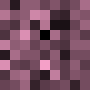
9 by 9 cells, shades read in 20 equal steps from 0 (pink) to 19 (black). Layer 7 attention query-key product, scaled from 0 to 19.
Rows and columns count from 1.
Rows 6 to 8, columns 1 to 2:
16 6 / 2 11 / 13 7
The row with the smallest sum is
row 2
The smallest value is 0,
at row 7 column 5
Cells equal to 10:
8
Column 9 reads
6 9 7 12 8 10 12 10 10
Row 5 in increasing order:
4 7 8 8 8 9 11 12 13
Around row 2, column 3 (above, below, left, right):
8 7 9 3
